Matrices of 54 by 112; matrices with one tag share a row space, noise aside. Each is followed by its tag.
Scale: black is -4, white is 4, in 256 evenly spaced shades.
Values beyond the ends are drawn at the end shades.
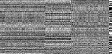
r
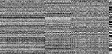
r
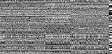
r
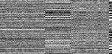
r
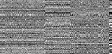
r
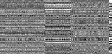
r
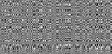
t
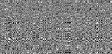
t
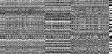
r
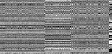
r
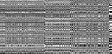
r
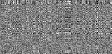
t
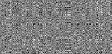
t
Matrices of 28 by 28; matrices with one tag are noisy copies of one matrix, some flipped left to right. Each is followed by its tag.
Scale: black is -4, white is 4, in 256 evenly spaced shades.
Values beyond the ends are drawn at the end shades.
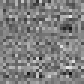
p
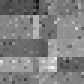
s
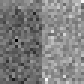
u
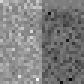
u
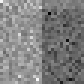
u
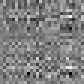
p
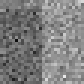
u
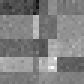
s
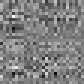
p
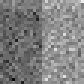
u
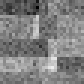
s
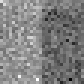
u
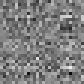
p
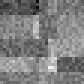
s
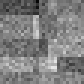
s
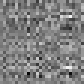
p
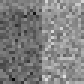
u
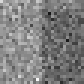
u
